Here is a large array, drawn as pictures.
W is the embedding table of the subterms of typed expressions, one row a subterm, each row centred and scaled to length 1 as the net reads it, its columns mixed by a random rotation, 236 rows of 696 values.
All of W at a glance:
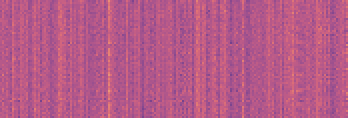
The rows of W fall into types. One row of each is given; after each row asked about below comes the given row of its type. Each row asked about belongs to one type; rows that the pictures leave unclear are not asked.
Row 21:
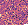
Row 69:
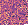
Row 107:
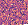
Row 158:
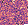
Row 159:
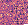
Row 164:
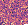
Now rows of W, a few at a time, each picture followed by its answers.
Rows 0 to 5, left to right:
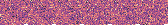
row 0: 21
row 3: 107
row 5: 164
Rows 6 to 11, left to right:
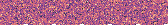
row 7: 164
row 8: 69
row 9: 107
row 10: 69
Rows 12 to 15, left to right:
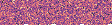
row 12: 158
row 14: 158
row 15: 69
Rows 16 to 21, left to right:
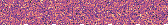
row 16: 164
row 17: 158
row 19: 164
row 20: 159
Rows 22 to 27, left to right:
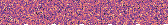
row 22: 107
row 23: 21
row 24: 107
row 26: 159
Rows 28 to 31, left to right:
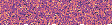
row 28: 69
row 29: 164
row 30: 159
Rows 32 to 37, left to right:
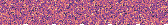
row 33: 158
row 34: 69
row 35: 159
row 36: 159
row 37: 164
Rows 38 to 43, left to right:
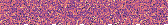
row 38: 69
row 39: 164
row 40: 164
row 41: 107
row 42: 164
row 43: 69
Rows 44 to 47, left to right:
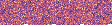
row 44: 107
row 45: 158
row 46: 158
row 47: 69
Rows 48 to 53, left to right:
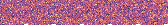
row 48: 164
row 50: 164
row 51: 107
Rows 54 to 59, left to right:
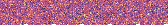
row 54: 107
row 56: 69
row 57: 21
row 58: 159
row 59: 159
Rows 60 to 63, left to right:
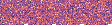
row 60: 164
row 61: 158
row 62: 164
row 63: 159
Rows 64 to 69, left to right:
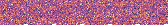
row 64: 107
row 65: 164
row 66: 107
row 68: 159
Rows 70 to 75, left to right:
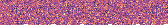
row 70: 159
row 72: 159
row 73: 69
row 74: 164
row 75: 164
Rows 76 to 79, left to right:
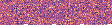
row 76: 159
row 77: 164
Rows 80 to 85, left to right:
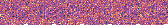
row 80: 21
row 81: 69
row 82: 164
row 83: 107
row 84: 69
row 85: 159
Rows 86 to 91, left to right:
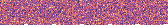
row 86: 69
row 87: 164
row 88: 107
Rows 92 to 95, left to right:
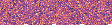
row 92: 69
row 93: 159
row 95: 159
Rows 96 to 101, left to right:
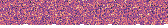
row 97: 158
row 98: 158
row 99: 164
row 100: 164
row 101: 159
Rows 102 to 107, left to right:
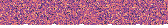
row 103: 69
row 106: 69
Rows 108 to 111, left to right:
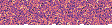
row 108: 158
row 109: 164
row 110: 164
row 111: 164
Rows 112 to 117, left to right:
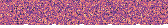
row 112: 159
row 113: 107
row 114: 107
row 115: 159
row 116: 107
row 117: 159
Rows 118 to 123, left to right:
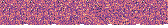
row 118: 107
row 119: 107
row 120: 158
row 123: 107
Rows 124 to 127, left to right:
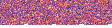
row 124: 164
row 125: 158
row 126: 159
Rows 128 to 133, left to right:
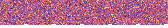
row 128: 69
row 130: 69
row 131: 158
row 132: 164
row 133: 107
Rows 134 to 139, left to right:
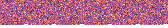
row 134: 159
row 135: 107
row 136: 158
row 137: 158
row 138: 107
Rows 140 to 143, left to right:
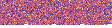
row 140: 159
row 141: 107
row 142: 158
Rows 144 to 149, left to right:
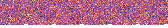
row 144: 164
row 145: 21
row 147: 107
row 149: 69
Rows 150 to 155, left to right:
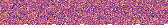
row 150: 69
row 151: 69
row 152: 164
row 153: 107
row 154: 107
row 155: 164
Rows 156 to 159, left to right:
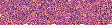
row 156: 21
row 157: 69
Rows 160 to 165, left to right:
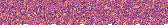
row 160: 107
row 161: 21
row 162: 159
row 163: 158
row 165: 164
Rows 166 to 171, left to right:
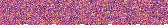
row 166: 107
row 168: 158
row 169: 159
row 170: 158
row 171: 69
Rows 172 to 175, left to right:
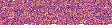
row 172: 158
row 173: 107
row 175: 69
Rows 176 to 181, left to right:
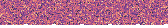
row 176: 21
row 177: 69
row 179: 69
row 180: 69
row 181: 164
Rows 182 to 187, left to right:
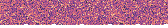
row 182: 69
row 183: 21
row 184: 164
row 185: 158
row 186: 21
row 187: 107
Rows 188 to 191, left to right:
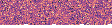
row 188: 158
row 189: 159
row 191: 164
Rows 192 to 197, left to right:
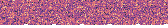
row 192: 158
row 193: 69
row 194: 164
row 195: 159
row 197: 107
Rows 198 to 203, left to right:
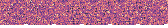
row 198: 69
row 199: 107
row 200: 159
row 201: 159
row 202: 159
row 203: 158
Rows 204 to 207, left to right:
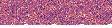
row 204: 69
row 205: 21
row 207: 21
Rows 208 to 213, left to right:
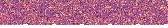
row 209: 69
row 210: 159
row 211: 164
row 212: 107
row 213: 158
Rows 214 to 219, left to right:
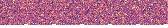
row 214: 158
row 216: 69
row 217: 107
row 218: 158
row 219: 107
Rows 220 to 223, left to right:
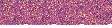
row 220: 158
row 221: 158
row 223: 21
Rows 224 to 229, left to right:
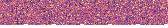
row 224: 159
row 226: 69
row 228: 158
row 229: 158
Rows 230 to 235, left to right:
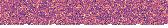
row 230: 69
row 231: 164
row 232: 69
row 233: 21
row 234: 164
